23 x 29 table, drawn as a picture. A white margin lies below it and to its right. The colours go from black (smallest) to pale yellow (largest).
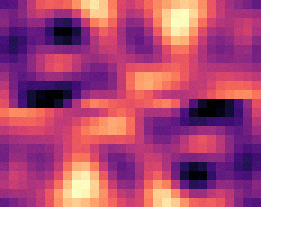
Histogram: bell-shaped. Slope: none. Odd rows or columns: none. Symmetry: a half turn.
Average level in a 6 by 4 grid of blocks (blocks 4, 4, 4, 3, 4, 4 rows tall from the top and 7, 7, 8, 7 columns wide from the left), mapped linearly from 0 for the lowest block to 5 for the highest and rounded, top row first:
1 3 5 3
1 2 3 2
0 2 4 3
4 4 1 0
2 3 2 1
3 5 3 1
